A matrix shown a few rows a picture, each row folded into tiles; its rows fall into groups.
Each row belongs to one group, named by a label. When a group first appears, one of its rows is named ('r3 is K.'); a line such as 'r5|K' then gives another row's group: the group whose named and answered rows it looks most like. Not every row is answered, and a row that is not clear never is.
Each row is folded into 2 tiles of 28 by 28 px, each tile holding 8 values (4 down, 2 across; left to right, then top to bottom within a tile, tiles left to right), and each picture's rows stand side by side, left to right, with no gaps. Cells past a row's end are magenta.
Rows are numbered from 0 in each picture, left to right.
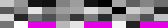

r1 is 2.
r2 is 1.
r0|2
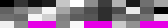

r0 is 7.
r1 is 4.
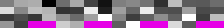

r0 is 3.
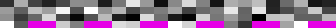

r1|3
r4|3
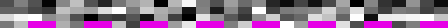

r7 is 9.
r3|4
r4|3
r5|7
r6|1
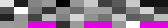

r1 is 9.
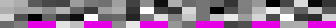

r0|2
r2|3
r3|1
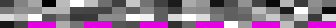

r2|9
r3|9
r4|7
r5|1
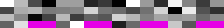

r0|2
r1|2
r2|9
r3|1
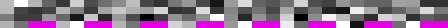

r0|4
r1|4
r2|2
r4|4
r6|1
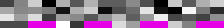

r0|9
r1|1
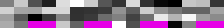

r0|2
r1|4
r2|7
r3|9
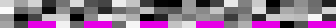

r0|3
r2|2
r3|7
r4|3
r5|9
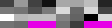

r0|9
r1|3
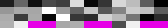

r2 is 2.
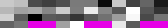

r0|2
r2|1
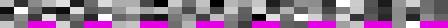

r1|1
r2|2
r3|3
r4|3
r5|9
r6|2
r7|4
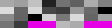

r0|3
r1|1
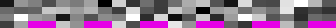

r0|9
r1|3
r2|1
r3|4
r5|4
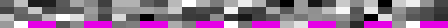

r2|2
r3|4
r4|4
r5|7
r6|3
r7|4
